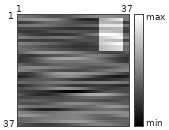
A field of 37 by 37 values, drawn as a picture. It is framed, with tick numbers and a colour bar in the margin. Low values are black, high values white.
The top right is the ninth with the highest average. An odd patch, higher than its surroundings, sits in the top right. Neither half mirrors the other.
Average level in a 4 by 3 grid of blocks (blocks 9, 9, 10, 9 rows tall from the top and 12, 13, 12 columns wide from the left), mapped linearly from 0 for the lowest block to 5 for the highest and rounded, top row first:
105
112
010
122
